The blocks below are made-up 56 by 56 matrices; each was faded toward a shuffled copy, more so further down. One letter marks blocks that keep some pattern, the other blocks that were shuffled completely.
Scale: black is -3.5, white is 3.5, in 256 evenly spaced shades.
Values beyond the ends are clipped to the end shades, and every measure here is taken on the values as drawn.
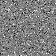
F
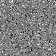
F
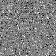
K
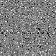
K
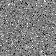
F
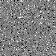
K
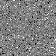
K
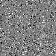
K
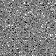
K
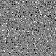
K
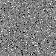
F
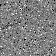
F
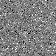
F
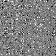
K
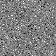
K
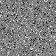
F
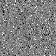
K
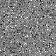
K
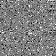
K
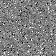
F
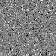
K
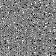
K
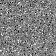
F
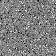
F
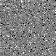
K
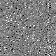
K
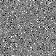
K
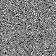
F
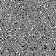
K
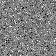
F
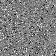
F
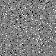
K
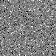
K
